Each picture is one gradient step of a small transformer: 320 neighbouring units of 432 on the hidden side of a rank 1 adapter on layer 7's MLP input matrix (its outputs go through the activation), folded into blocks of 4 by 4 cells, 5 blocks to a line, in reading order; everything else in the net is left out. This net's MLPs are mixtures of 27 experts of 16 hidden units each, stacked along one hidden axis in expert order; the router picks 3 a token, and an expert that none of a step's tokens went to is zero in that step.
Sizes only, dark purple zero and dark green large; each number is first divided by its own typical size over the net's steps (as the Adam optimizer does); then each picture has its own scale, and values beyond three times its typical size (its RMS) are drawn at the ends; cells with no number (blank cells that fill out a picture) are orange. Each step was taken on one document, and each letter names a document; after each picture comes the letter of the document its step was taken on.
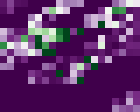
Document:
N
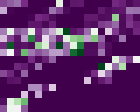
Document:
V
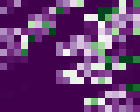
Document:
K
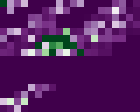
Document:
V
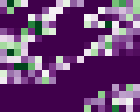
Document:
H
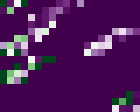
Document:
H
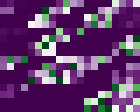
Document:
N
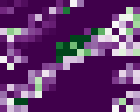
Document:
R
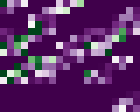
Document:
H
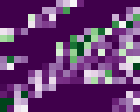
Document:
N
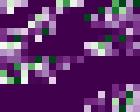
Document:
H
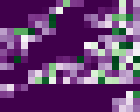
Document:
R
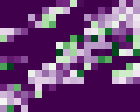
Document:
N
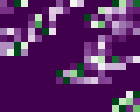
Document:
K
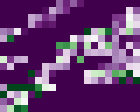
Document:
R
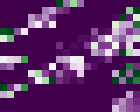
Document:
R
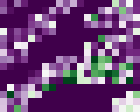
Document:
N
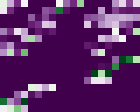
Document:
V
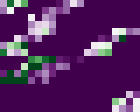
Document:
H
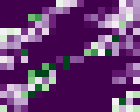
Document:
R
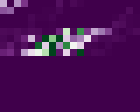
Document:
V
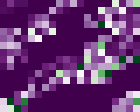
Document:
K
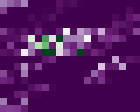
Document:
V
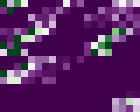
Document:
H
